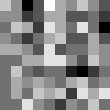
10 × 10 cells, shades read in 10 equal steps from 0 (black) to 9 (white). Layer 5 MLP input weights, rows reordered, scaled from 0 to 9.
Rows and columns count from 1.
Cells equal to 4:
25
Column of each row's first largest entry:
5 5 5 6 5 5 2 8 8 3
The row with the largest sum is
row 9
